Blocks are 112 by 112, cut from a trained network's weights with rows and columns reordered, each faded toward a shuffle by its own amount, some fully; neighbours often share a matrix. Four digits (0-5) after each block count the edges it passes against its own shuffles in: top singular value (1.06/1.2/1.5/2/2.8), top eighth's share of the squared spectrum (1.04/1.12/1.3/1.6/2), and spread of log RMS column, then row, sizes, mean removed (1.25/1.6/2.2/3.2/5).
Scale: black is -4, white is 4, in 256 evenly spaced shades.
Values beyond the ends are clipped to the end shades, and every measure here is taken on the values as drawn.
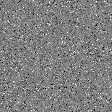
0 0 0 0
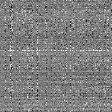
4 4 4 2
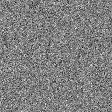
1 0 0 0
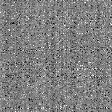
3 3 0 3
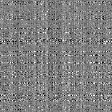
4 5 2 4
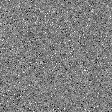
1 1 0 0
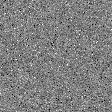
0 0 0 0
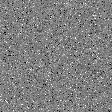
0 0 0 0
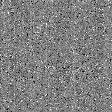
2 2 0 2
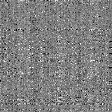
3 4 1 3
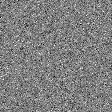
0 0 0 0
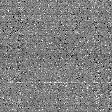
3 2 2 1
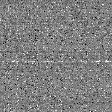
2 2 2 1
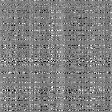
4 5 2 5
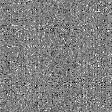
3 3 0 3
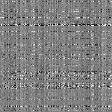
4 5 1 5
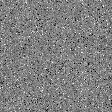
1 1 0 0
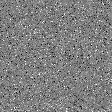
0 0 0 0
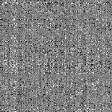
3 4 1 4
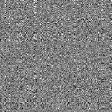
4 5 3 3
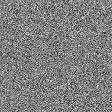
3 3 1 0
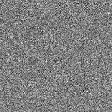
3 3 0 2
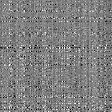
4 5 2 4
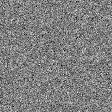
2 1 0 0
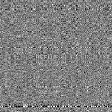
4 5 2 3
